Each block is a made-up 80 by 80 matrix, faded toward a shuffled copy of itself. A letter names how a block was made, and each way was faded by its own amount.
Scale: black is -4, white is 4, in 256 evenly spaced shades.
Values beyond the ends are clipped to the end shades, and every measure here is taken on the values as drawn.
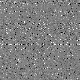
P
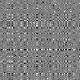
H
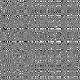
H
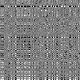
H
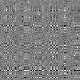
H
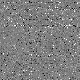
P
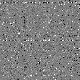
P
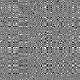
H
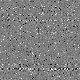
P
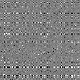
H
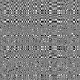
H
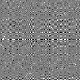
H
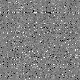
P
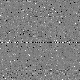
P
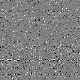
P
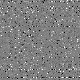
P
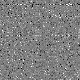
P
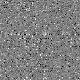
P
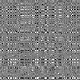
H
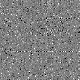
P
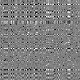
H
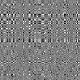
H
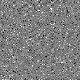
P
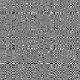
H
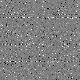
P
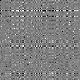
H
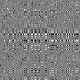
H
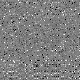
P
